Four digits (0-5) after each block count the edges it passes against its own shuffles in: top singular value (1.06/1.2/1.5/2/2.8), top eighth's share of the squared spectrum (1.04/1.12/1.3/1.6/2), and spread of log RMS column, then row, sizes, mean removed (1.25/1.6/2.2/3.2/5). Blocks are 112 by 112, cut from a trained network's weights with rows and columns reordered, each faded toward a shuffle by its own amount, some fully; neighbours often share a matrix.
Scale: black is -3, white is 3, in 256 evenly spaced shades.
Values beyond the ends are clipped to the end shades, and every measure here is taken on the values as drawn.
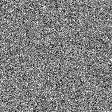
0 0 0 0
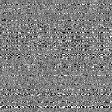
5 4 2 4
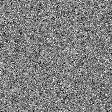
0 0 0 0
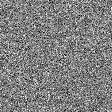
0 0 0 0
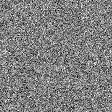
0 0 0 0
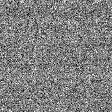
2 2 0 0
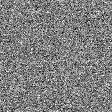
1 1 0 0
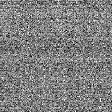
3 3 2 1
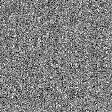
2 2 0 1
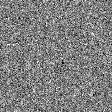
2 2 0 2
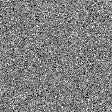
2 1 1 0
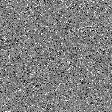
3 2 0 1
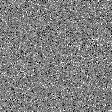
3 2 0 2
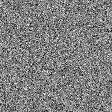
1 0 0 0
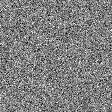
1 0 0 0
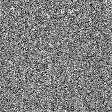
2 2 0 1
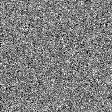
1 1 0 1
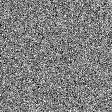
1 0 0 0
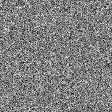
2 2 0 1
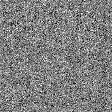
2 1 0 1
